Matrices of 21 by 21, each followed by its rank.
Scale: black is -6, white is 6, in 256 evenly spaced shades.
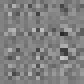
three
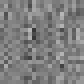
three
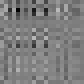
two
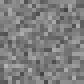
full rank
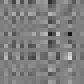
two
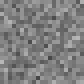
full rank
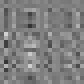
two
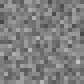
full rank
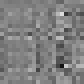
three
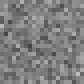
full rank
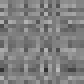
two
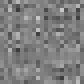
three
